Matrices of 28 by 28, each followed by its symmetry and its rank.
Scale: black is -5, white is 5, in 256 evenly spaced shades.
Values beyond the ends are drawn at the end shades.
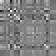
symmetric, rank three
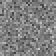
neither, full rank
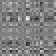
neither, rank two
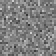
neither, full rank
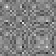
symmetric, rank three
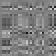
neither, rank two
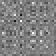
symmetric, rank three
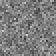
neither, full rank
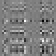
neither, rank two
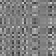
neither, rank two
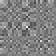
symmetric, rank three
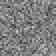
neither, full rank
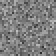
neither, full rank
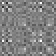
symmetric, rank three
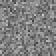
neither, full rank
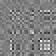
symmetric, rank three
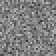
neither, full rank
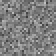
neither, full rank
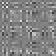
symmetric, rank three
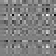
neither, rank two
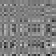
neither, rank two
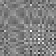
symmetric, rank three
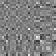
symmetric, rank three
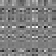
neither, rank two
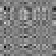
neither, rank two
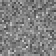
neither, full rank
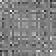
symmetric, rank three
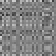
neither, rank two
